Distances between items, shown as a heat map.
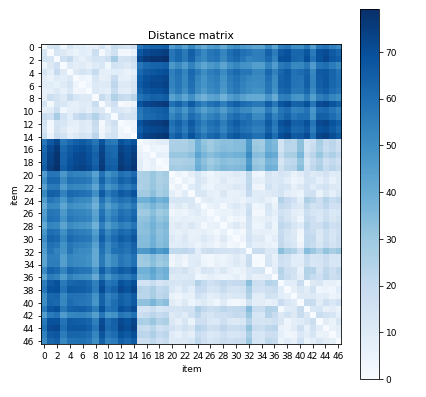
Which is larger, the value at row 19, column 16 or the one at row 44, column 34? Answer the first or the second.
the second
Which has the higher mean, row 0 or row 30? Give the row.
0
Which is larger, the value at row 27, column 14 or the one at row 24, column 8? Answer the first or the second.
the first
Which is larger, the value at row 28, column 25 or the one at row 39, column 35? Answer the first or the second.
the second
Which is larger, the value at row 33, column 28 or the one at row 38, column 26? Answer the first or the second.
the second
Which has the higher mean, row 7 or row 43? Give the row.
7
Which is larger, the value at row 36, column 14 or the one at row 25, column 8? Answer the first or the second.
the first
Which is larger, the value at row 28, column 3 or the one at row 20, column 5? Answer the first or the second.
the second
